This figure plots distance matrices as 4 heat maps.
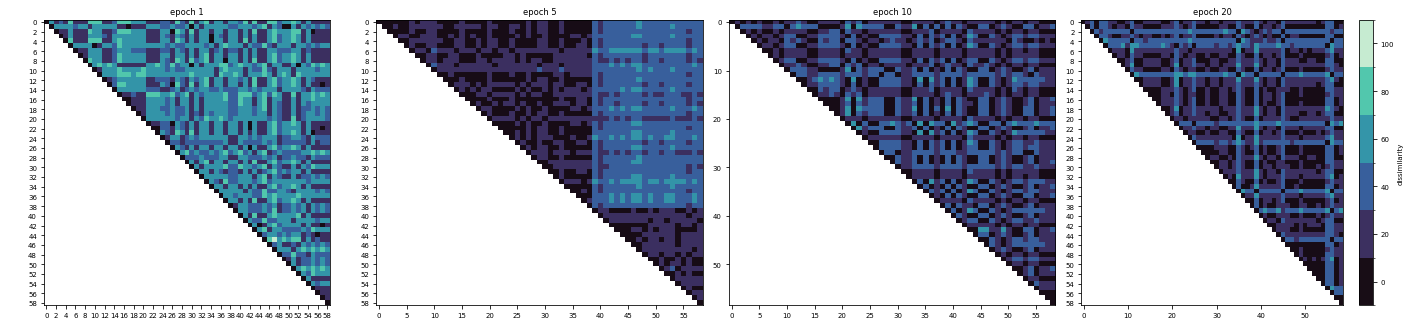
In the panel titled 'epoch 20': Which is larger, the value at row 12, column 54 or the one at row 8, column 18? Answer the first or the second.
the first
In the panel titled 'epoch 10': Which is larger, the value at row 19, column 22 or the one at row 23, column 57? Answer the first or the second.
the second
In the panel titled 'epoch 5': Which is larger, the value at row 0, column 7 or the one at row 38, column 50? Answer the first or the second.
the second
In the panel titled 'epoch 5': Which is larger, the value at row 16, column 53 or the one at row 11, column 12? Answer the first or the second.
the first
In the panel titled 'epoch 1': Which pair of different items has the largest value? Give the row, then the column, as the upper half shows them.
45, 47
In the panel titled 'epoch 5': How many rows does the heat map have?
59
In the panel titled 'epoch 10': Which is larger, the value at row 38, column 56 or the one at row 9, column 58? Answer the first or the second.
the first
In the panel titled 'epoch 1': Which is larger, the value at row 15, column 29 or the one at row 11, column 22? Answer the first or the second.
the first
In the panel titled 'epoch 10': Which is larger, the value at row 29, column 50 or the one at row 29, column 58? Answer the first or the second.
the second
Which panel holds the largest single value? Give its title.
epoch 1
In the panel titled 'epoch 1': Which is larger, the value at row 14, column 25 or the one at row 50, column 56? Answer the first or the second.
the second
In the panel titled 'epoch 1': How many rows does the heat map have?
59
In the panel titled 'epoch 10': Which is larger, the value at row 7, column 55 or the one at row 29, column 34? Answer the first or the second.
the first
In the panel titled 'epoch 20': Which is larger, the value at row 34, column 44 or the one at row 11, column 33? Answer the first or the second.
the second
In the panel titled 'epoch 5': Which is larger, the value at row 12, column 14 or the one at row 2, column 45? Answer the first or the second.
the second
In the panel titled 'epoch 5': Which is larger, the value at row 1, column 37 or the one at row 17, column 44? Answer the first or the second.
the second
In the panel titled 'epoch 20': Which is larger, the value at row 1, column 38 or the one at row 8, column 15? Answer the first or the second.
the second
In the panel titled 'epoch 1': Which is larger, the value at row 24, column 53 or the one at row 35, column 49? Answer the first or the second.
the second
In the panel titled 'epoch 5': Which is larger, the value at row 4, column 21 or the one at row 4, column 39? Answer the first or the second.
the second
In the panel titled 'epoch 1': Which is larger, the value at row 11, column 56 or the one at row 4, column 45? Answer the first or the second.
the first
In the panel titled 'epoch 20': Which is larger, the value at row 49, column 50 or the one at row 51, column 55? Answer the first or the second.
the second
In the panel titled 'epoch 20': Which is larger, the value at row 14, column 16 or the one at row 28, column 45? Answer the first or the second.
the second
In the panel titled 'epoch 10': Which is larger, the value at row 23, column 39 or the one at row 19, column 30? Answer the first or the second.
the second
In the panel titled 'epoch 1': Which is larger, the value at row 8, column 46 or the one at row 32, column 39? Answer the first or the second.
the first
